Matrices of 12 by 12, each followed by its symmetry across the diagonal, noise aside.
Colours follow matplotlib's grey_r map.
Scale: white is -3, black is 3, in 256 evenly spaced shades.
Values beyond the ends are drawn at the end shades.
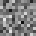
neither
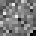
symmetric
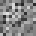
symmetric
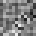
antisymmetric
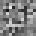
antisymmetric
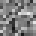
antisymmetric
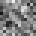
antisymmetric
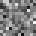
antisymmetric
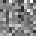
neither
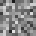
symmetric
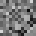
symmetric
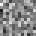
neither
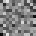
neither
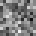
antisymmetric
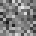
antisymmetric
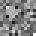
symmetric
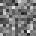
neither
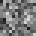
neither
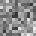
symmetric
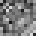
symmetric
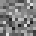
neither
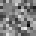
antisymmetric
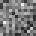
symmetric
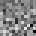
neither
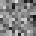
neither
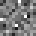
symmetric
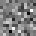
antisymmetric
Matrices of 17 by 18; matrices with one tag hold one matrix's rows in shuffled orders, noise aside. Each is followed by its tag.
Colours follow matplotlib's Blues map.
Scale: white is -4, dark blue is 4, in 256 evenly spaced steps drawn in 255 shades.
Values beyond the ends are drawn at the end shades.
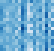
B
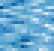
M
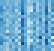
B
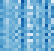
B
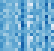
B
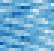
M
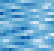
M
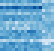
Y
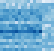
Y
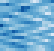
M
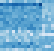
Y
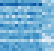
Y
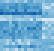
Y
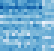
Y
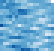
M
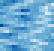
M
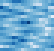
M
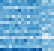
Y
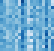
B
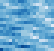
M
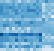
Y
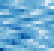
M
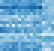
Y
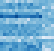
Y
